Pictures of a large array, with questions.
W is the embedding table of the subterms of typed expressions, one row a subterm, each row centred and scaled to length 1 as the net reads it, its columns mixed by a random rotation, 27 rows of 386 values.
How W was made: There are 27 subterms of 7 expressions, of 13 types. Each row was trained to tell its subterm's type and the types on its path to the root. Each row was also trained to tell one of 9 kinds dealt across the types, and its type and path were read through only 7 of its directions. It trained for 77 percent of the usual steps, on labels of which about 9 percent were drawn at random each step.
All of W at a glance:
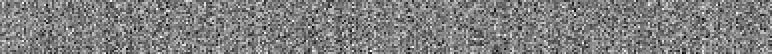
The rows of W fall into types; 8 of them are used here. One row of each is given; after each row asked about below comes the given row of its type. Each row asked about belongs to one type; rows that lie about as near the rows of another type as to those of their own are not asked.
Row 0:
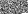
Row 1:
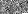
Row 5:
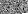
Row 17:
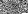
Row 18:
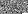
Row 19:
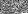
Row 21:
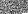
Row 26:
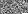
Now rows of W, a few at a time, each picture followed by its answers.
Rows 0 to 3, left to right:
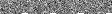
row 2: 19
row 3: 1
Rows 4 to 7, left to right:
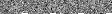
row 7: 1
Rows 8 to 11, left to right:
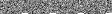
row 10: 17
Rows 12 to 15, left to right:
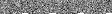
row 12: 1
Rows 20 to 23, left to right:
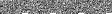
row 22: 18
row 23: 19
